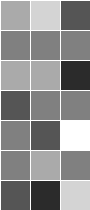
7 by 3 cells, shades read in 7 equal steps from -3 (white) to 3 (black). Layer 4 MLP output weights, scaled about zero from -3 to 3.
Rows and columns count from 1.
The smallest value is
-3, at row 5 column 3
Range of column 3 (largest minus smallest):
5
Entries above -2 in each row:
2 3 3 3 2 3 2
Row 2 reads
0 0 0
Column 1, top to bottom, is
-1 0 -1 1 0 0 1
